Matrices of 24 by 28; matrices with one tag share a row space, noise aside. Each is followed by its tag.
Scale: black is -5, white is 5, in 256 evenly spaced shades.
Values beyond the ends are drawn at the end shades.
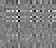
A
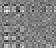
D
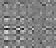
D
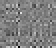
A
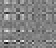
D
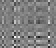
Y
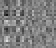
D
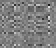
Y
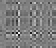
A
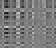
D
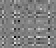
Y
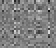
Y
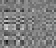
D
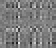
A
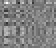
D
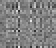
A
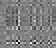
A
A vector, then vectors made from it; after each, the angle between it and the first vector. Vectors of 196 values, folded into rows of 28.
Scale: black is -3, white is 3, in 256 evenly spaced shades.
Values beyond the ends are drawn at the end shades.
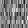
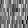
nearly opposite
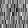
partly opposed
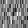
partly opposed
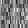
partly aligned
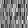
nearly parallel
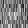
partly opposed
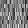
partly opposed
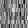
nearly parallel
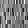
partly opposed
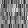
nearly parallel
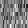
partly aligned
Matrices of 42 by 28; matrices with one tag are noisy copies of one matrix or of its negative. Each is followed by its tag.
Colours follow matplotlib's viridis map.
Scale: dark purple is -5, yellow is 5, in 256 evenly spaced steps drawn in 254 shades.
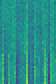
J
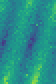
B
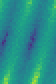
B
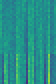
J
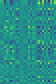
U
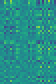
U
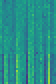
J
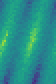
B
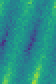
B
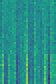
J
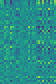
U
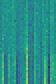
J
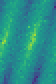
B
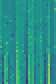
J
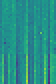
J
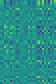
U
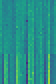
J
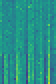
J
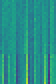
J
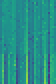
J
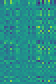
U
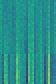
J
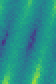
B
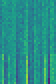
J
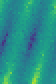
B
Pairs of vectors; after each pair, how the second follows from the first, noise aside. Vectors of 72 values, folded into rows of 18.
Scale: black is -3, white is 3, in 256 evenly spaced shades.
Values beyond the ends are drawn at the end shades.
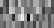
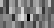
copied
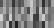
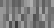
shrunk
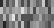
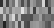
copied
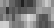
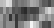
wrapped around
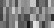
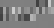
partly zeroed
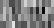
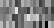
wrapped around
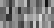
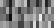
copied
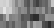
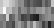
copied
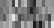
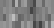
shrunk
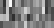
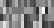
wrapped around
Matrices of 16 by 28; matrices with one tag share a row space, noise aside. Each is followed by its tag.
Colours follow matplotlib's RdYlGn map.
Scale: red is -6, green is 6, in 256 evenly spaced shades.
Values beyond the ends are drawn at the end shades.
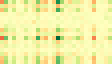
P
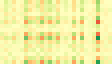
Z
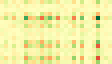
Z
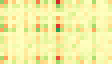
P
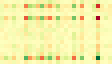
Z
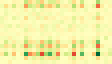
Z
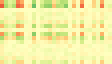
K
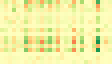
Z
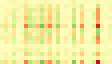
Z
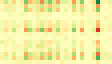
Z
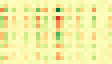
P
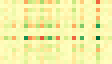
Z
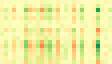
Z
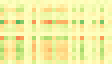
K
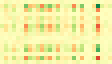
Z
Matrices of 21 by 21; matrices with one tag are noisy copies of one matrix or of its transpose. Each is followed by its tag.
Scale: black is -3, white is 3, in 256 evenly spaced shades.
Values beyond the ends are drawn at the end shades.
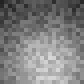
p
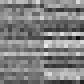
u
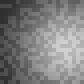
p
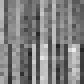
u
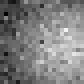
p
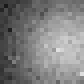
p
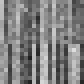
u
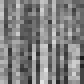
u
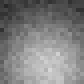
p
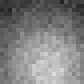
p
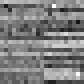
u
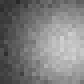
p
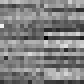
u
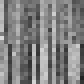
u
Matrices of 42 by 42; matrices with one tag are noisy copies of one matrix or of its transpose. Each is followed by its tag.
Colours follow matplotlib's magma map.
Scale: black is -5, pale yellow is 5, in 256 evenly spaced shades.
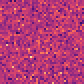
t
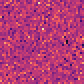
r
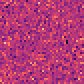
r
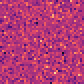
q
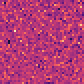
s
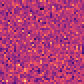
s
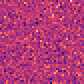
q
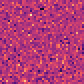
s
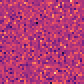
q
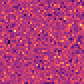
s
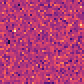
s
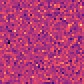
s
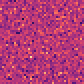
t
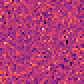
r
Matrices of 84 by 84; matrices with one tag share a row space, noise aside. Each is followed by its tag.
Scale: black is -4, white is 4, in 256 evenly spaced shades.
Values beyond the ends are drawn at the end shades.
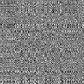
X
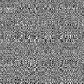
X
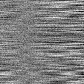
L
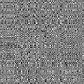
X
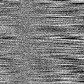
L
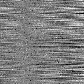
L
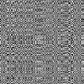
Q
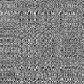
X
